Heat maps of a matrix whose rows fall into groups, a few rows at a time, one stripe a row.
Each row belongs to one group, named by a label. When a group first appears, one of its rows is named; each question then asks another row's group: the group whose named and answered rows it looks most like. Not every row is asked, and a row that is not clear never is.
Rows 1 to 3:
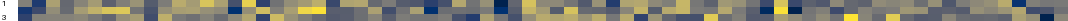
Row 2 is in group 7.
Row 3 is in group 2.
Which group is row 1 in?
7
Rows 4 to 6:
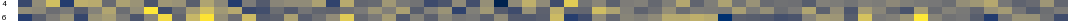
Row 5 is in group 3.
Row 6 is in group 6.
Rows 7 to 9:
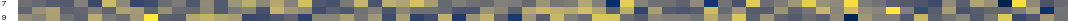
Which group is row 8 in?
2
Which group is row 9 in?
3
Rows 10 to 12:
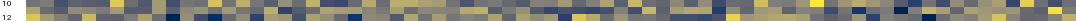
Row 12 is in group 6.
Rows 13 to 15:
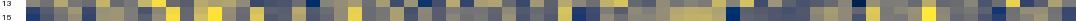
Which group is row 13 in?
3
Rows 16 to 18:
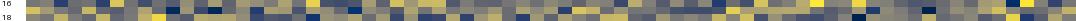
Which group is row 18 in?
3
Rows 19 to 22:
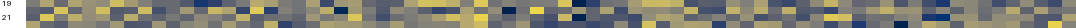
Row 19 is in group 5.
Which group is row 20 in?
7
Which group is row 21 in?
5
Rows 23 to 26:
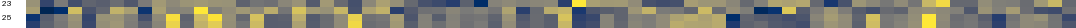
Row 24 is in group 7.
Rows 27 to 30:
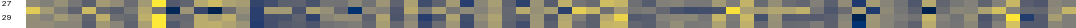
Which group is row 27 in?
3
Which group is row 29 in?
3
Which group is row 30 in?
3
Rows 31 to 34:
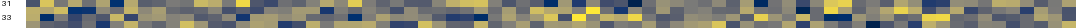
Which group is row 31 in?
5
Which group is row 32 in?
2
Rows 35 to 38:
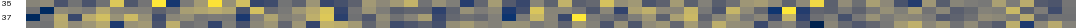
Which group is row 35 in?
3
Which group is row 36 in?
7
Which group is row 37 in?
7
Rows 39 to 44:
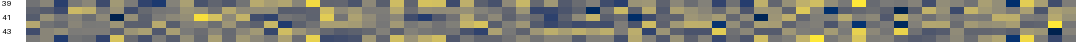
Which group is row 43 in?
2
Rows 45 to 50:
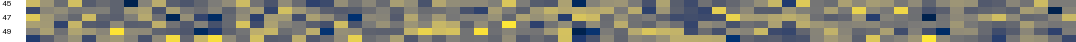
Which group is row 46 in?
2
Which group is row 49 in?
5
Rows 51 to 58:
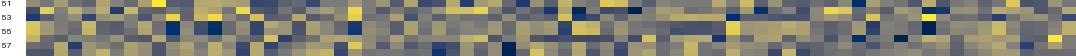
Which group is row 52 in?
5
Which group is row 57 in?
7
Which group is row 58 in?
7
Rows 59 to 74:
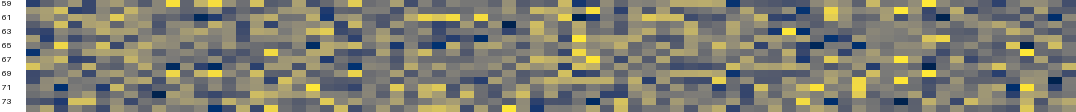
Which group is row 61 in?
5
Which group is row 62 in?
7
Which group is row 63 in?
7
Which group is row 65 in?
3
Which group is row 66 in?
7
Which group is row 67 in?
2
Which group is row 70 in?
2
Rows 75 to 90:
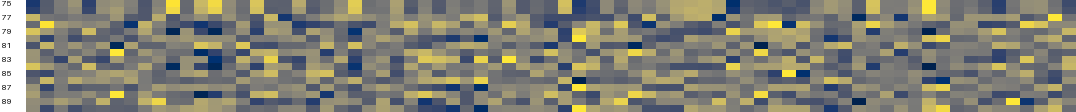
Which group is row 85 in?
7
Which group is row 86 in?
5
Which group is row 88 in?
5
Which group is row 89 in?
3
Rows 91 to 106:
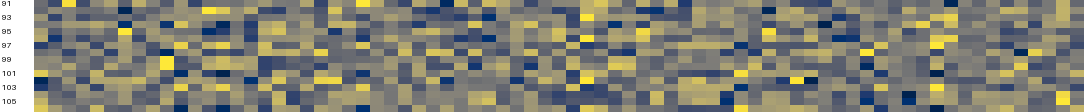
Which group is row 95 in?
5
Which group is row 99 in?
3
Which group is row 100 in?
3
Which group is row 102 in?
7
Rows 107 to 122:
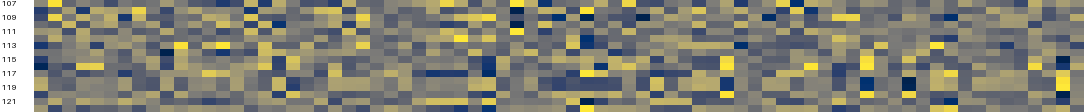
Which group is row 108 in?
7
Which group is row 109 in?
5
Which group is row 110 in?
7
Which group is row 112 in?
5
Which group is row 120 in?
2
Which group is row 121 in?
5
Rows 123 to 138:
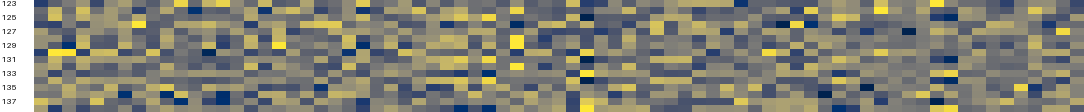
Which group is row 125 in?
5
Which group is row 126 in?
7
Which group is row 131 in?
5
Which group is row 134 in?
5
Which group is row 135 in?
3
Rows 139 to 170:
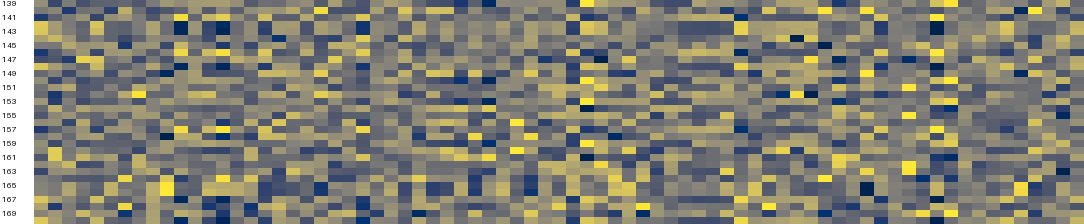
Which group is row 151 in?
2
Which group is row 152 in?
7
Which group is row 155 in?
2
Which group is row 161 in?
5
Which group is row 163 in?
2
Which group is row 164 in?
3
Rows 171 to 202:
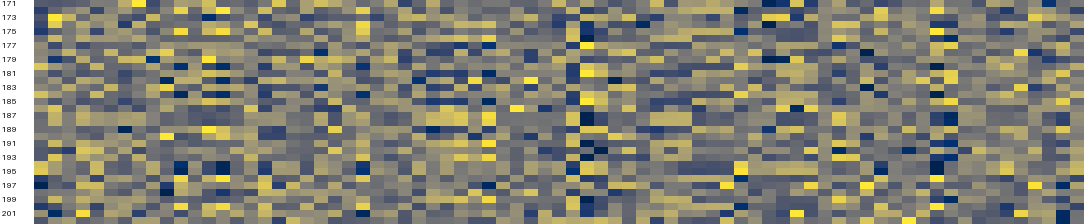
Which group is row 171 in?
7
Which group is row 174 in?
5
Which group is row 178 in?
3
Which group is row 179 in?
7
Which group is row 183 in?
3
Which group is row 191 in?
5
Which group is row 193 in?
5
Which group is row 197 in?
2
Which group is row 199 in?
5
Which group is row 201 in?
7
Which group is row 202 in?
2
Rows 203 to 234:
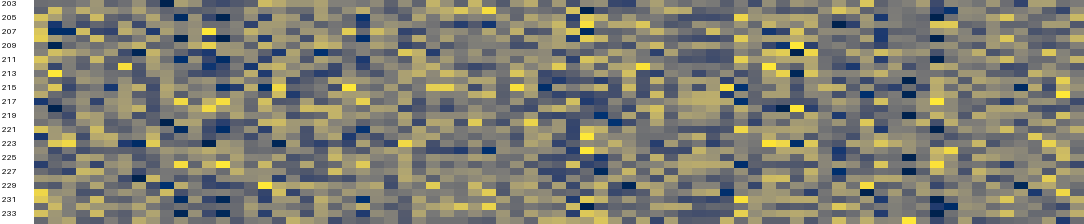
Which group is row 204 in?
5
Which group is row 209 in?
7
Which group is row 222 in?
7
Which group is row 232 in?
5
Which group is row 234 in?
2
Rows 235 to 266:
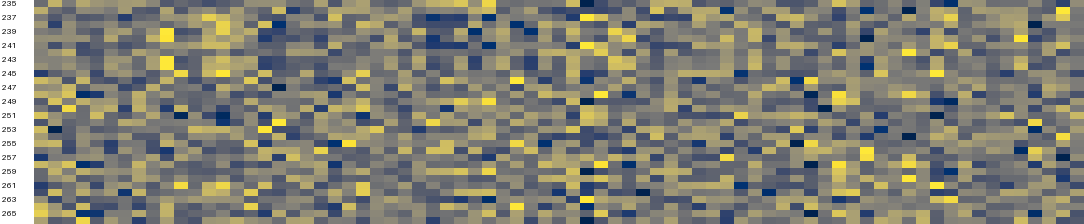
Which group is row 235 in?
5
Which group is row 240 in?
3
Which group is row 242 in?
2
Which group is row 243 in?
3
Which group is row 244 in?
3
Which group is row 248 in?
2
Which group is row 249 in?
5
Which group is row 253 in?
7
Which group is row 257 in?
2
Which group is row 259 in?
5
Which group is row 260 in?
2
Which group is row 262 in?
5
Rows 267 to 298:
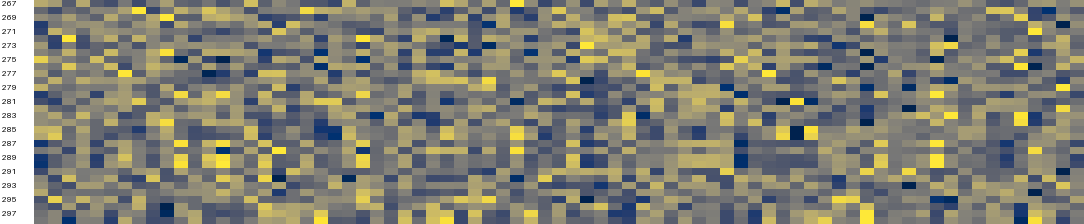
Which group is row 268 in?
7
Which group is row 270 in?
2
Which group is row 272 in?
3
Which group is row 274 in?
3
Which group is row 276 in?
3
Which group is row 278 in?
5
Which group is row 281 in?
7
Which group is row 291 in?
2
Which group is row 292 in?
7
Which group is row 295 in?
5
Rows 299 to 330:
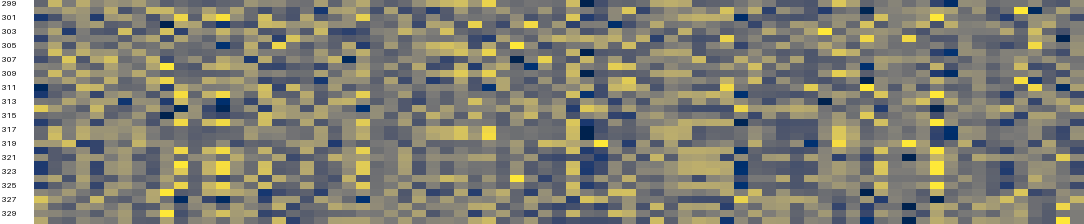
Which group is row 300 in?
3
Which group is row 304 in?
2
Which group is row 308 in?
3
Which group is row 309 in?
5
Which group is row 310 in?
3
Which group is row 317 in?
5
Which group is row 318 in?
5
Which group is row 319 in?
2
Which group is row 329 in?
3
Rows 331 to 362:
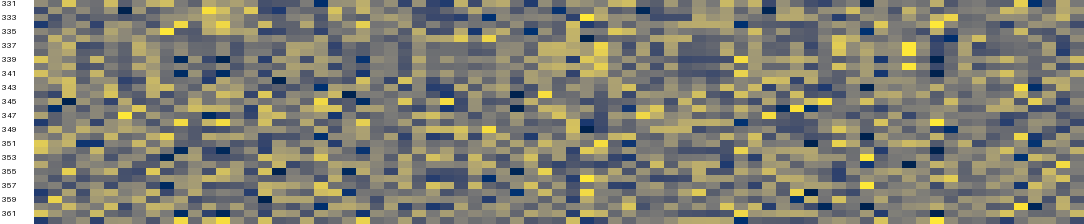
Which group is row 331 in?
3
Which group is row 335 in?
3
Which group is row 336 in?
5
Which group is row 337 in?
2
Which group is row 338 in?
2
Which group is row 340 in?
2
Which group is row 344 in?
7
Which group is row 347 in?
5
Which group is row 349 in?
5
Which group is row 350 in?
3
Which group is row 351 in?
2
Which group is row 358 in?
7
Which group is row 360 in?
3
